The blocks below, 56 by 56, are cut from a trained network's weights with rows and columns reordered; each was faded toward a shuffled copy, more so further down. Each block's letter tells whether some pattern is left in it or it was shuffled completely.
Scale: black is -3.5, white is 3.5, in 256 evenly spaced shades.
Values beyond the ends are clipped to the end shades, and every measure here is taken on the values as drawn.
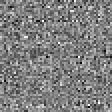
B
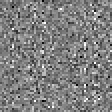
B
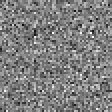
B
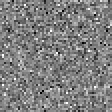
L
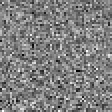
B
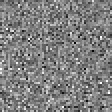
B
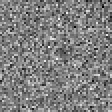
L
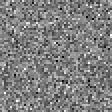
L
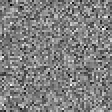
B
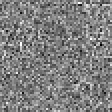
B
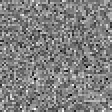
L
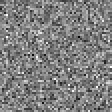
L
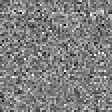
B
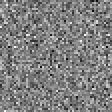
B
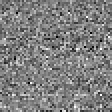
B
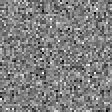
L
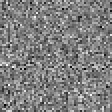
B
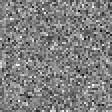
L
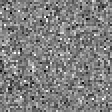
L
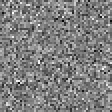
B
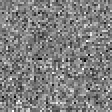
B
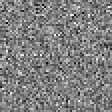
B
